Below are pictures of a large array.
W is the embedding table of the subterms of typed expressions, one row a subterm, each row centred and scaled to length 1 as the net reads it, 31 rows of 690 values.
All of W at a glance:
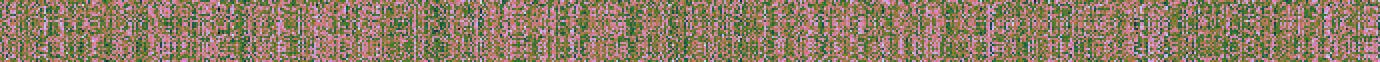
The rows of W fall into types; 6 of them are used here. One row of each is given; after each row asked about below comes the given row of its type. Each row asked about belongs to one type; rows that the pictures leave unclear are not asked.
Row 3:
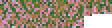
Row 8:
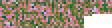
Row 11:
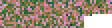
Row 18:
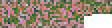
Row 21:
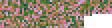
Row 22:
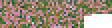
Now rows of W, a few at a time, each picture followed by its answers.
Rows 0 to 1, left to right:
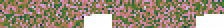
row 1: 21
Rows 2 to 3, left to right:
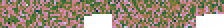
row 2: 18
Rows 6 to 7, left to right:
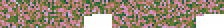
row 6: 18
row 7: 22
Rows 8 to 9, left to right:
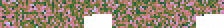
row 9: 11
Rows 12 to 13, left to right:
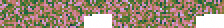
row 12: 11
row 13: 18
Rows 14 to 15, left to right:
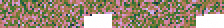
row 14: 3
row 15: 21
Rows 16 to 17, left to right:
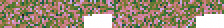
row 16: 11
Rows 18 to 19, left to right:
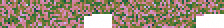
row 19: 22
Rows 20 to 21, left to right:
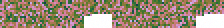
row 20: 18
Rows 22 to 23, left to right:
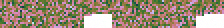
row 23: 21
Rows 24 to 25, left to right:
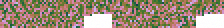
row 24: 3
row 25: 21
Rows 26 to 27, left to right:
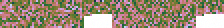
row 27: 3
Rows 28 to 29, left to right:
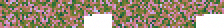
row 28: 8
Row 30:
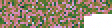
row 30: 22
